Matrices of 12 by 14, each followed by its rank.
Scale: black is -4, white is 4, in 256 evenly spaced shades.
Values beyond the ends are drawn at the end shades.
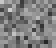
full rank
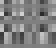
one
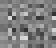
two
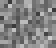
full rank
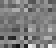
two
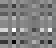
one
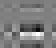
one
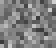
full rank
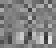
two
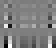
one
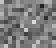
full rank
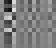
one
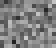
full rank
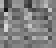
two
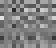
two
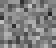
full rank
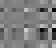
one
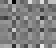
two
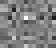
two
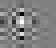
one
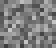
full rank
